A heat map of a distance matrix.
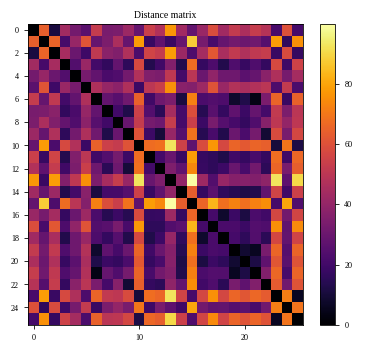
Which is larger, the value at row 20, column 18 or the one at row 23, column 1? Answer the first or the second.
the second
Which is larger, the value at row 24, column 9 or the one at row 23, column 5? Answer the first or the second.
the first
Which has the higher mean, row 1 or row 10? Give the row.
10
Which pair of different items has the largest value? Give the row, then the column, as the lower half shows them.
15, 13
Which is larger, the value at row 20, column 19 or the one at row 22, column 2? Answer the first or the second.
the second
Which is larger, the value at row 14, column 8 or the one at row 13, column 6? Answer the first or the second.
the second
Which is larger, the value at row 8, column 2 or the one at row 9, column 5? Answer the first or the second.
the second
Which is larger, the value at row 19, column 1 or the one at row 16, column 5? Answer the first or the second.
the second
